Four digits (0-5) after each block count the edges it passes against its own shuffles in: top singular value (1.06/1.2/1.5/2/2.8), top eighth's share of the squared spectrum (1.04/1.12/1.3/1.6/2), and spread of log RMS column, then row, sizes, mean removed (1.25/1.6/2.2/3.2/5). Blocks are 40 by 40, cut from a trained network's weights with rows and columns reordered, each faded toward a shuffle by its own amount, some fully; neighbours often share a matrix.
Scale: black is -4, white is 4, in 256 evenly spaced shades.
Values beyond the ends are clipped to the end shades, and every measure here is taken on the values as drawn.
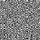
3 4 2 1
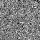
0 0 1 0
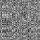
3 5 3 1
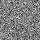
0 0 0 0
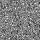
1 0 0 0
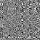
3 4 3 1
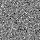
0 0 0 0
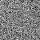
0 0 0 0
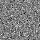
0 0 0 0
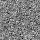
0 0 0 0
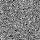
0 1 0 0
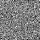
2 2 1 1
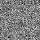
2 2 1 0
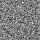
0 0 0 0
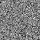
0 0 0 0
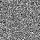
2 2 0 0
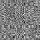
3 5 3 1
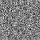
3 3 1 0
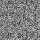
3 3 1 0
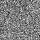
1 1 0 0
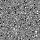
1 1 0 0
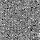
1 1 0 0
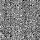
2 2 0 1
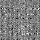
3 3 0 3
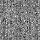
2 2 0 1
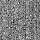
2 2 0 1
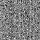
2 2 0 0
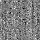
2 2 0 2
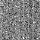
2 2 0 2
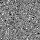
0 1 0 0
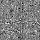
1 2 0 1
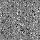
1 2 0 0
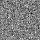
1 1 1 0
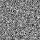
2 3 1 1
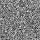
2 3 1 0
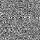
2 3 1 2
